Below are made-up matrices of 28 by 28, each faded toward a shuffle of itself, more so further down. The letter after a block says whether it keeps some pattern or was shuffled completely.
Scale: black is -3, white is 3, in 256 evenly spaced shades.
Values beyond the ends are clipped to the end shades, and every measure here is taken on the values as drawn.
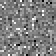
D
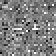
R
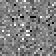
R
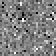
R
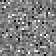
D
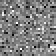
R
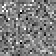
D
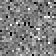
D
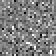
D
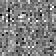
R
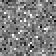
D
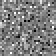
D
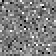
D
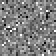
D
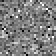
D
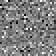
R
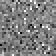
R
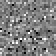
R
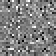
R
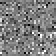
R
